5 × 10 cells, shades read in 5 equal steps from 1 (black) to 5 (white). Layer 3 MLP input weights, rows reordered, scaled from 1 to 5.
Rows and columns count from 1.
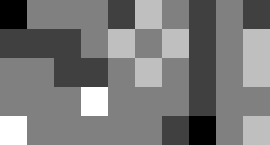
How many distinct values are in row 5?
5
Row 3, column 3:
2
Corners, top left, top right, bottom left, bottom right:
1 2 5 4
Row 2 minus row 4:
-1 -1 -1 -2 1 0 1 0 0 1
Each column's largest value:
5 3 3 5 4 4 4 2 3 4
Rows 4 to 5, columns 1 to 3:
3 3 3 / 5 3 3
